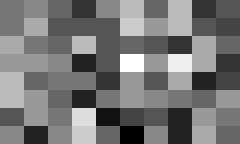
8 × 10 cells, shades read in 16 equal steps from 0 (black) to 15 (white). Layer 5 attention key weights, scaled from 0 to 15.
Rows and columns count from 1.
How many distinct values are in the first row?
6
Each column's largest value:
11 10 8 13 8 15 9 14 10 9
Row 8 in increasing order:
0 2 2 6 6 8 8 8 10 12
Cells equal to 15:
1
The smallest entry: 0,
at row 8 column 6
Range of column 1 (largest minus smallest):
6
